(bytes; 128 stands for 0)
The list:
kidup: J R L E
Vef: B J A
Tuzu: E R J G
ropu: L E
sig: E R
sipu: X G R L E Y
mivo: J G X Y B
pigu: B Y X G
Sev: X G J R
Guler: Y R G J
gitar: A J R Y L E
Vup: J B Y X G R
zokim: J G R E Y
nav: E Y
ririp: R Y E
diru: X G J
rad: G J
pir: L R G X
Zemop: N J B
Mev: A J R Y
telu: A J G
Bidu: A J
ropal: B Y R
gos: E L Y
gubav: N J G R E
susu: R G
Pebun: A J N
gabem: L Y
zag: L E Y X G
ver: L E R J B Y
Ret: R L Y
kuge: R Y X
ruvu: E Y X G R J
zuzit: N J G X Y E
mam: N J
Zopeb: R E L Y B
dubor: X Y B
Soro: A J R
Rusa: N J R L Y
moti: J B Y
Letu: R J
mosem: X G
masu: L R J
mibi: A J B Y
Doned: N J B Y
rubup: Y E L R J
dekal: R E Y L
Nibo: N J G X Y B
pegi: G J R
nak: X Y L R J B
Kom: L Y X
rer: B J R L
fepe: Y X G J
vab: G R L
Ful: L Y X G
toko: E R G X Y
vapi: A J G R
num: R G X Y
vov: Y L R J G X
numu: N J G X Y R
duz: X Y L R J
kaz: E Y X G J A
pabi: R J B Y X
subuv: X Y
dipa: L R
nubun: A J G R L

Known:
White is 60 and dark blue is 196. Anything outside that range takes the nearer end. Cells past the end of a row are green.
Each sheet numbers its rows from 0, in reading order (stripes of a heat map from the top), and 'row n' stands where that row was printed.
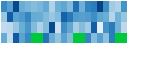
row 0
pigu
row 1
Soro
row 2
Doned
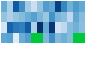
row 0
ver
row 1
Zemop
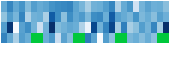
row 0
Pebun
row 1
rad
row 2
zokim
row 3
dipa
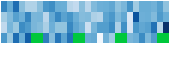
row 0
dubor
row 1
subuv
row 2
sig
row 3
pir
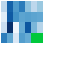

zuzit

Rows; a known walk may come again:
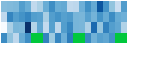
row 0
toko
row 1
subuv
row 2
moti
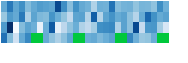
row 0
Pebun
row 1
Zemop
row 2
susu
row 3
Soro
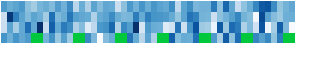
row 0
Ful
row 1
pegi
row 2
ririp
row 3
telu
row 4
Mev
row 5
pabi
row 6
Nibo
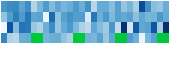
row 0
Guler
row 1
mosem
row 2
pir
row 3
ver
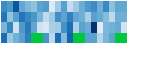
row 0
mibi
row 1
kuge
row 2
mam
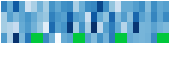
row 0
dubor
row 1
zokim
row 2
mivo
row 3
rad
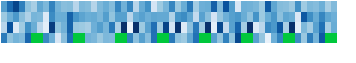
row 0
Doned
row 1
ruvu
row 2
dipa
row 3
duz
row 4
Rusa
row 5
nak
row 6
Zopeb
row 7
num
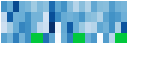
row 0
pigu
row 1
zuzit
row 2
sig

